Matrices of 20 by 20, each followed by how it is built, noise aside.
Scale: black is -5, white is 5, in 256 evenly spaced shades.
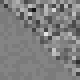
upper triangular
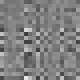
low rank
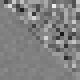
upper triangular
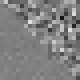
upper triangular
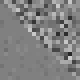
upper triangular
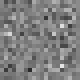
low rank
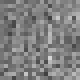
low rank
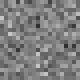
low rank
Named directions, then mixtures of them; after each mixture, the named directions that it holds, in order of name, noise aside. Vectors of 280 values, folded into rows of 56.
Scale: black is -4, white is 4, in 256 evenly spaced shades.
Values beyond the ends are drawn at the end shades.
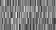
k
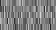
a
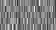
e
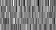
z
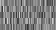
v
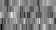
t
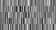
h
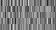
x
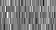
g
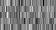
g, t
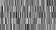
e, v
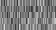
g, k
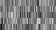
e, t, v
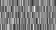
a, e, x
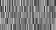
a, e, z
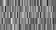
e, k, x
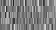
e, g, z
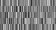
h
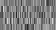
v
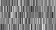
h, k, t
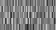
k, v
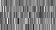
a, v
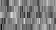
t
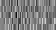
e, h, k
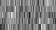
e, g, t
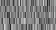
g, z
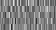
g, x, z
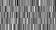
e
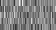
a, t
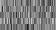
v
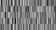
x
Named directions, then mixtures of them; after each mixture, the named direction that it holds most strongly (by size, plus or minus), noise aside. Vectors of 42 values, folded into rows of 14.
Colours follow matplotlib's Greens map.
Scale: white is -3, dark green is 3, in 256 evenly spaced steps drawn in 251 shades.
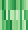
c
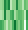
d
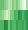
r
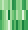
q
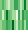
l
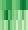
r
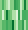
l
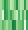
d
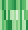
c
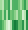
q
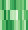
c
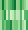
c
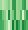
q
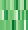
l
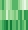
r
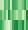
q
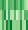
c
